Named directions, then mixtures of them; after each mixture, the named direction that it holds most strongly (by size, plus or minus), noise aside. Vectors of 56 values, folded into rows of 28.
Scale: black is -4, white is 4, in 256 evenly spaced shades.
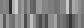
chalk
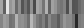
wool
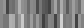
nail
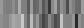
nail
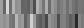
wool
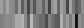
wool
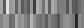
wool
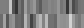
chalk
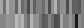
wool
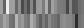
wool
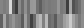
chalk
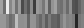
wool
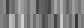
nail
